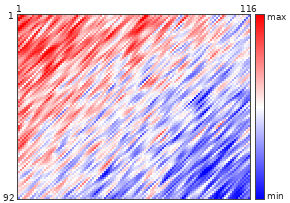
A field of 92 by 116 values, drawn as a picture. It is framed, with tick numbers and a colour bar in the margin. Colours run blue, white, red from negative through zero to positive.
Ninth with the lowest average: bottom right. Mirror symmetry: none. Slope: up to the top left. Ninth with the highest average: top left. Histogram: bell-shaped. Grain: diagonal, up to the right.
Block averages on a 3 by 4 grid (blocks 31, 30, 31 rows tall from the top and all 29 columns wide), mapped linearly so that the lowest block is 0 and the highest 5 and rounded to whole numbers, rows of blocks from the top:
5 4 3 2 | 4 3 2 1 | 3 2 1 0
